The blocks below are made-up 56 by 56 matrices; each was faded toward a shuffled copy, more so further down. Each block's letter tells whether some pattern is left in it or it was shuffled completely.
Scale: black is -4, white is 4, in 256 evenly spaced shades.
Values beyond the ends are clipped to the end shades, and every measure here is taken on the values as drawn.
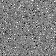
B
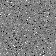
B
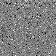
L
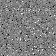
L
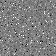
B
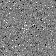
B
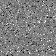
L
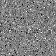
L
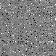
L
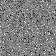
B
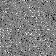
L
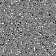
L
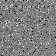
L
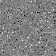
L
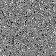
B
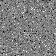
B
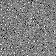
B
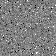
B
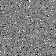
B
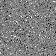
L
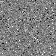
L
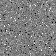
B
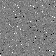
B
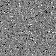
L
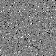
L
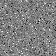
B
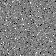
B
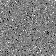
B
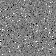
B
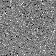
B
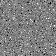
B
